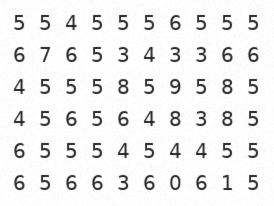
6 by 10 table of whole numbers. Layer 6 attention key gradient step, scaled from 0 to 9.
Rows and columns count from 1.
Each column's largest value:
6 7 6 6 8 6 9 6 8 6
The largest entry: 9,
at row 3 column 7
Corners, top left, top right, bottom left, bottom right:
5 5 6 5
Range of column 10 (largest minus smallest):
1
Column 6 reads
5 4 5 4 5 6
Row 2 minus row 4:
2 2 0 0 -3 0 -5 0 -2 1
